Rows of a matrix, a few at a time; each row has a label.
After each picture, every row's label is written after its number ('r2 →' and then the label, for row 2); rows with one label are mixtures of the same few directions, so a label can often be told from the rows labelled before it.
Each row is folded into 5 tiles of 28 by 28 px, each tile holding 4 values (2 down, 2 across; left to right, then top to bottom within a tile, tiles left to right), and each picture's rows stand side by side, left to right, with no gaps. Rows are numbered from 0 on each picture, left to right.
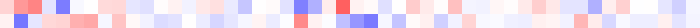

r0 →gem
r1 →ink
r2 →gem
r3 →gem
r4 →gem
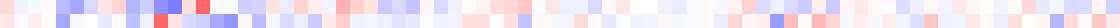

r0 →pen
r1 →gem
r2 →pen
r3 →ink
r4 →gem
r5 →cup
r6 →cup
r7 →cup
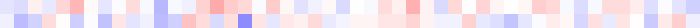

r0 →ink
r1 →ink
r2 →pen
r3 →gem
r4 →cup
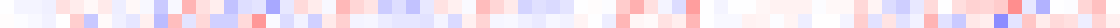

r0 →cup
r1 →cup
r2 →pen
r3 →pen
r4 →pen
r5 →ink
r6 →cup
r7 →gem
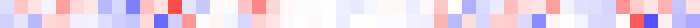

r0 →pen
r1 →gem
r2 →pen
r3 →cup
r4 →cup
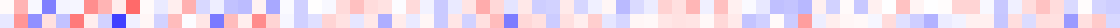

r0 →cup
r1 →cup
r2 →ink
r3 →cup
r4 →pen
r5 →ink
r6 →gem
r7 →cup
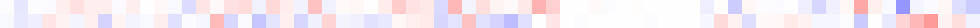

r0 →ink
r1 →cup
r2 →gem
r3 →gem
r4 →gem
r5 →gem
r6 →gem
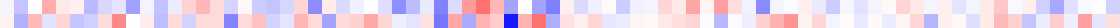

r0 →cup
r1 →cup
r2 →gem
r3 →cup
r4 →pen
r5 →gem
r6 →cup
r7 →ink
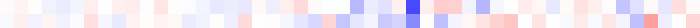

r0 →cup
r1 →ink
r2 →pen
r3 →gem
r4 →cup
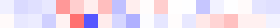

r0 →cup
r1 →gem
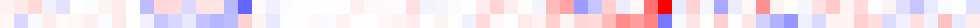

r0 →gem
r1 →ink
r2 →pen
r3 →pen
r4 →ink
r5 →gem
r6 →ink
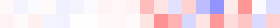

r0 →pen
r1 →ink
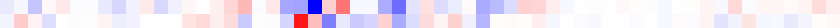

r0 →gem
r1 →ink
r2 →gem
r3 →pen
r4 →ink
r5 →gem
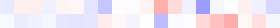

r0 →ink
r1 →gem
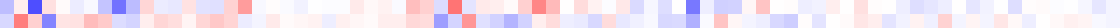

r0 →gem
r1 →ink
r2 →pen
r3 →gem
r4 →pen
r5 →gem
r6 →ink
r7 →gem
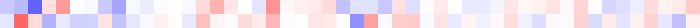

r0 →gem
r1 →pen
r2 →cup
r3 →cup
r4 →cup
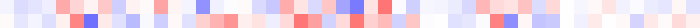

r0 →cup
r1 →gem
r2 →ink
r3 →cup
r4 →cup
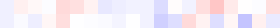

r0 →pen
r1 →ink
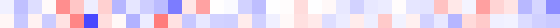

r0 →cup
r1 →gem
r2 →ink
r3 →pen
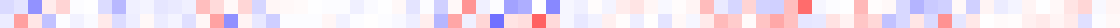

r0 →gem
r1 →cup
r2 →pen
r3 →cup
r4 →ink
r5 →ink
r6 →ink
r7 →ink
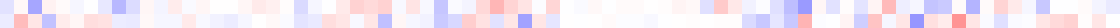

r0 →gem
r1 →gem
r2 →ink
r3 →ink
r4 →gem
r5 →ink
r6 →cup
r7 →gem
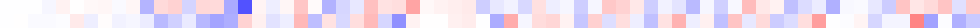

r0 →cup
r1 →ink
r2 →cup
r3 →cup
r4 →cup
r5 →cup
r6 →cup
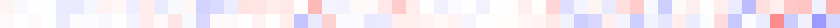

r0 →pen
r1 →pen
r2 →gem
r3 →pen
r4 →ink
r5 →cup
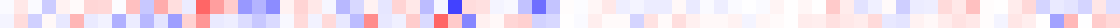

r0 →cup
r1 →pen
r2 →cup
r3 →gem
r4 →cup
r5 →pen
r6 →pen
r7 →cup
